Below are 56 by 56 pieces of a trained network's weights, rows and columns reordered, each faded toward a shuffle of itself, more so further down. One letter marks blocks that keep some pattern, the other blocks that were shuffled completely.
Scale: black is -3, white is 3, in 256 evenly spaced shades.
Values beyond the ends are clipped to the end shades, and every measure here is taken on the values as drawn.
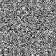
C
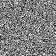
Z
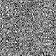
C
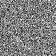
Z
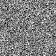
C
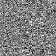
C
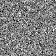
Z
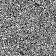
Z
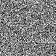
Z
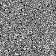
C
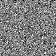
C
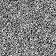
C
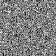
C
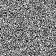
Z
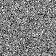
Z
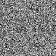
C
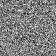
Z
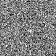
C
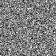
C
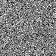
Z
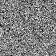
Z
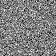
Z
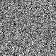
C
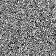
Z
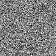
C
